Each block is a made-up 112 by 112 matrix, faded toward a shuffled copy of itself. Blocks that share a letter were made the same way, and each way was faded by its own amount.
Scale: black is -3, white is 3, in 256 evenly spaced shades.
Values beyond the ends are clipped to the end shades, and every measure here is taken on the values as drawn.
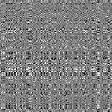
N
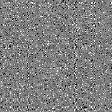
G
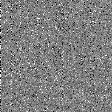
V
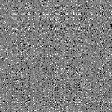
G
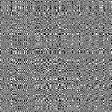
N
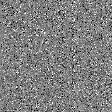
V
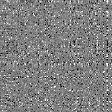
G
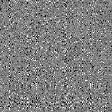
G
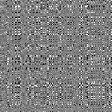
N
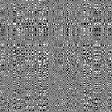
N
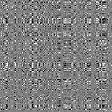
N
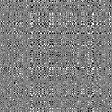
N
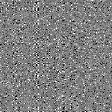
G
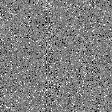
V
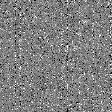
V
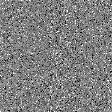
V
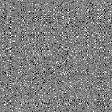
G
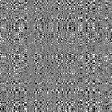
N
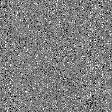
V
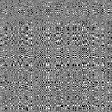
N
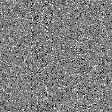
V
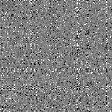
G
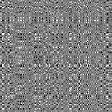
N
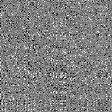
G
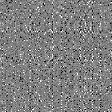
G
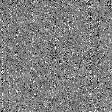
V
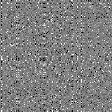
G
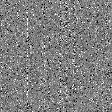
V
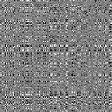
N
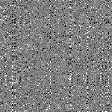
G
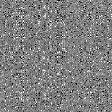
G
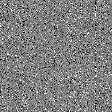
V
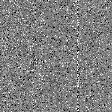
V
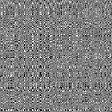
N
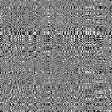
N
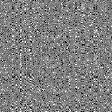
G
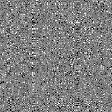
G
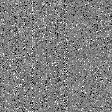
V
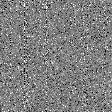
V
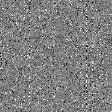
V
